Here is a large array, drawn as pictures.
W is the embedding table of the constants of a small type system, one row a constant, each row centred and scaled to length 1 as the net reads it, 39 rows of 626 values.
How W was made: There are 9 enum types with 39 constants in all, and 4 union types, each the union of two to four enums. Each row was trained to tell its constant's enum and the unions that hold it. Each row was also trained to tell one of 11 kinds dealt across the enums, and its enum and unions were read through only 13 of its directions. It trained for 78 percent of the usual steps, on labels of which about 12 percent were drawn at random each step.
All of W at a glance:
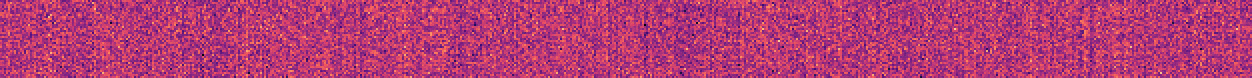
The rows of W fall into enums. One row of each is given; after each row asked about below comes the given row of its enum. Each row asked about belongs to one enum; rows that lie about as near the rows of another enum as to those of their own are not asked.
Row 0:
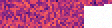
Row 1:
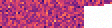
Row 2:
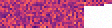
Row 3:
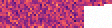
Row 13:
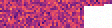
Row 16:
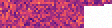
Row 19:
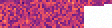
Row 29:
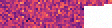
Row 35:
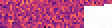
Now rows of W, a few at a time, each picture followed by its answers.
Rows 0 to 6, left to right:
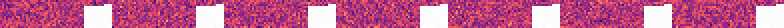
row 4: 16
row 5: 19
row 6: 2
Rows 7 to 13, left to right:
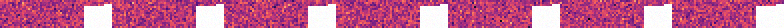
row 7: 35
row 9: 29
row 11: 16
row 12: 29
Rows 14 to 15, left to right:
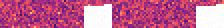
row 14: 3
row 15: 35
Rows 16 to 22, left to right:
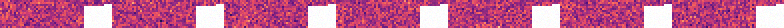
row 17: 29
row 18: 1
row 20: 3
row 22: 35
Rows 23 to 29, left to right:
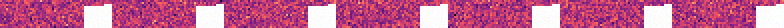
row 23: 3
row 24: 19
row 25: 29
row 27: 1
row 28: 0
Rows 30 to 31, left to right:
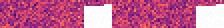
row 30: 16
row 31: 3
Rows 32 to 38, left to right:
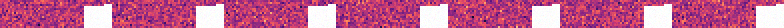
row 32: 16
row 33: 0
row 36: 0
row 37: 13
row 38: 35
